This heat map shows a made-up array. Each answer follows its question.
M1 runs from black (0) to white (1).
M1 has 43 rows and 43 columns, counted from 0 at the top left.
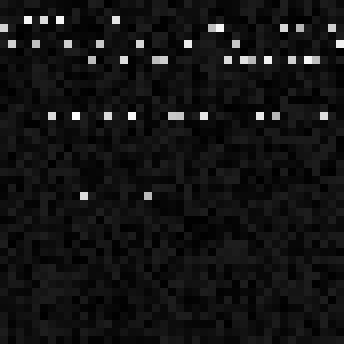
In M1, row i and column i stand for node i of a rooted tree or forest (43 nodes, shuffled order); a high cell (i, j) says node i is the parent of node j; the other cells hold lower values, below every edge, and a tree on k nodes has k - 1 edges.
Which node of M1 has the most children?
7
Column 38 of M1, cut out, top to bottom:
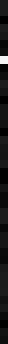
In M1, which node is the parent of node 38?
7
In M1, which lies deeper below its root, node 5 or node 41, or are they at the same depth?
node 41
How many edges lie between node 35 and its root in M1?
2
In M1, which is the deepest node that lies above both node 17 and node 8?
5
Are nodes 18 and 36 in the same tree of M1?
no
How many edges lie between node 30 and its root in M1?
2
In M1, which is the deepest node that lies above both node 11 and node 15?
7
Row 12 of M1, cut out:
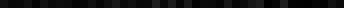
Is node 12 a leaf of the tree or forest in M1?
yes
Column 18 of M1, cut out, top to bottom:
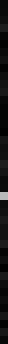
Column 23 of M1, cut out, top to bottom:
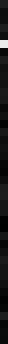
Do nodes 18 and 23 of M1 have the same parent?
no
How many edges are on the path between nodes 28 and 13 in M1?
4
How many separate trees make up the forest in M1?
2
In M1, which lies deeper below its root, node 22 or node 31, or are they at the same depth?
the same depth
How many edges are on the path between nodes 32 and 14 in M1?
1
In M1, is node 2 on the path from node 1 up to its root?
yes
